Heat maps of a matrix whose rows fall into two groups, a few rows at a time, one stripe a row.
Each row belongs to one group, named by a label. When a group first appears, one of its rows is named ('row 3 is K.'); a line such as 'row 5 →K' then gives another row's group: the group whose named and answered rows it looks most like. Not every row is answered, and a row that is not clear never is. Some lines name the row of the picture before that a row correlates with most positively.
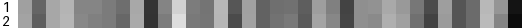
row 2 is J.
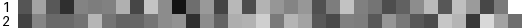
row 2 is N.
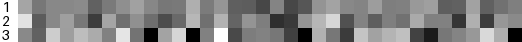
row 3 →J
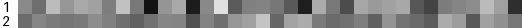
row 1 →J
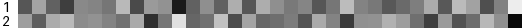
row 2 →J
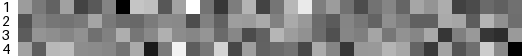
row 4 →J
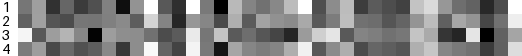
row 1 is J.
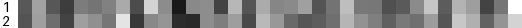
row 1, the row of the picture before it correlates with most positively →2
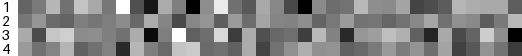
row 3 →J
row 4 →J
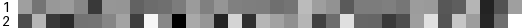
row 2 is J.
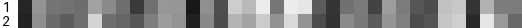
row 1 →N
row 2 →N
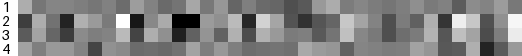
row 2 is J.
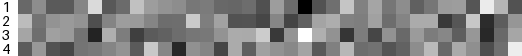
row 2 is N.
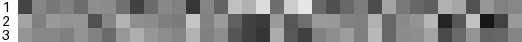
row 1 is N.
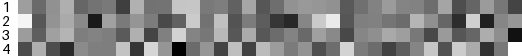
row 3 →J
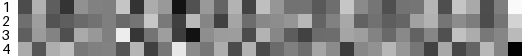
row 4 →J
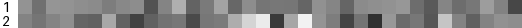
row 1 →J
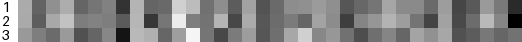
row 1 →J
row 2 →J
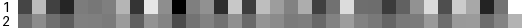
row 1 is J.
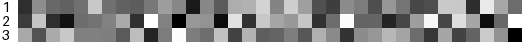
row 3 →J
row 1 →N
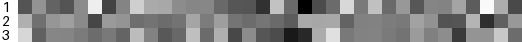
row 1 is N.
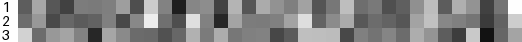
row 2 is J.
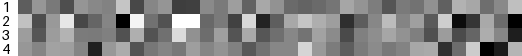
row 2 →J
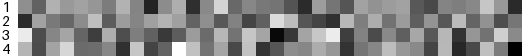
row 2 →N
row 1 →J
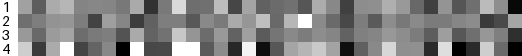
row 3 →J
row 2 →N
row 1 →J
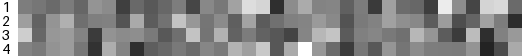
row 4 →N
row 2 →J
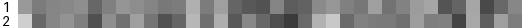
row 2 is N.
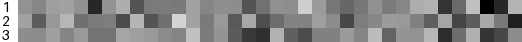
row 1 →N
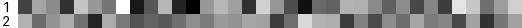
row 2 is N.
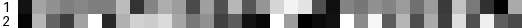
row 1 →N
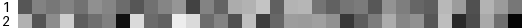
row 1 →N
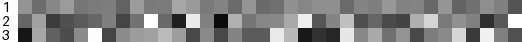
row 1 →J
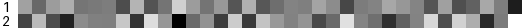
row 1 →J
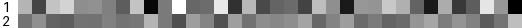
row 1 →J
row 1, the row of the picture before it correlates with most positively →1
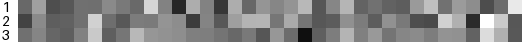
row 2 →N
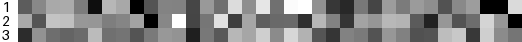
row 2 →J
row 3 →N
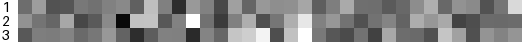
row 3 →N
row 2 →J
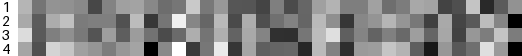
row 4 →J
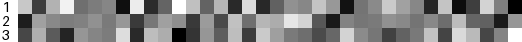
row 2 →N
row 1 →J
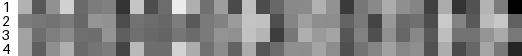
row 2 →N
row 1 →J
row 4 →J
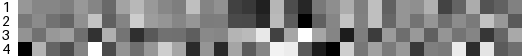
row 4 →N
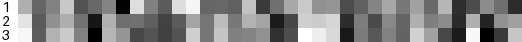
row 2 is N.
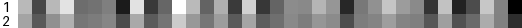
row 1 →J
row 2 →J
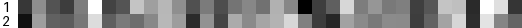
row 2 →N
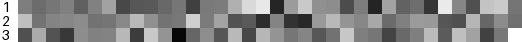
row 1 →N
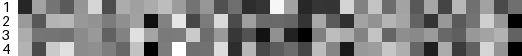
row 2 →J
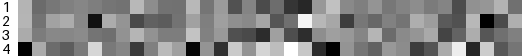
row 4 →N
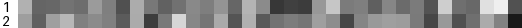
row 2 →J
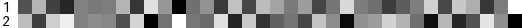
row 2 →J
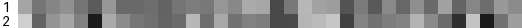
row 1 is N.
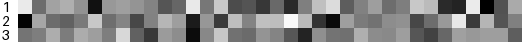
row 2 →N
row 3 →J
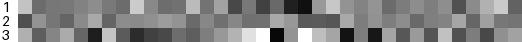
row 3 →N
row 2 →N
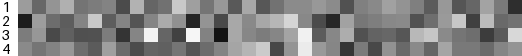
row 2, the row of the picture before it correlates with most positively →2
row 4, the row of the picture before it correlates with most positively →3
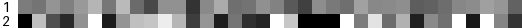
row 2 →N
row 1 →J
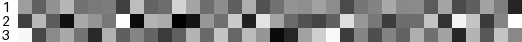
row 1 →J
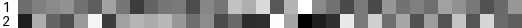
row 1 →N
